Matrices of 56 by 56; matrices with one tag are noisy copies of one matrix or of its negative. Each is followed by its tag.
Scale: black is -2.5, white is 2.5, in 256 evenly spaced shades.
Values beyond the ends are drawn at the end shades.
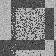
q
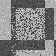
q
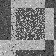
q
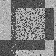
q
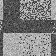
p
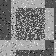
q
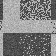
p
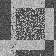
q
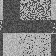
p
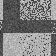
p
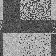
p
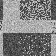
p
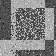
q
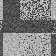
p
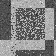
q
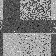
p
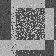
q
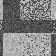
p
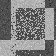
q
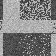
p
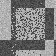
q
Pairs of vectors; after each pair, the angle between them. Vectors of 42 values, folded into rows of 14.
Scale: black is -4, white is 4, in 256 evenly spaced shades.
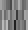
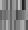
partly aligned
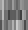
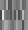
partly aligned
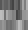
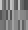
partly opposed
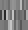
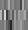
nearly opposite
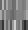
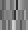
orthogonal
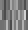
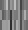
partly aligned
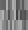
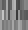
nearly parallel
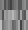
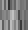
partly aligned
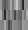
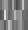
nearly opposite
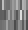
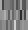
nearly opposite
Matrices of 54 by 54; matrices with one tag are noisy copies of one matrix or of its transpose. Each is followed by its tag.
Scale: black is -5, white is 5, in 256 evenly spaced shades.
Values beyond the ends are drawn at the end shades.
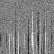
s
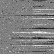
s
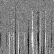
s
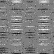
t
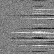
s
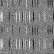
t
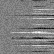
s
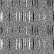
t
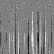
s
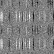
t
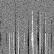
s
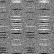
t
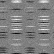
t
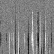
s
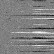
s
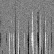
s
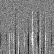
s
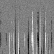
s
